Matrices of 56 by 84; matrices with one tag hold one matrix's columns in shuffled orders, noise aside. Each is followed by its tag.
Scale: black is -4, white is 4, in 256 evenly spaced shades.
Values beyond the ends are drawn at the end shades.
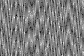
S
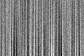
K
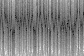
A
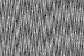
S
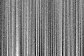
K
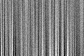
K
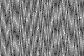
S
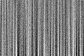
K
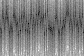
A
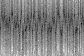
A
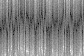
A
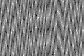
S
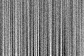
K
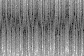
A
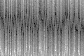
A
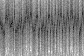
A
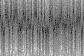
A
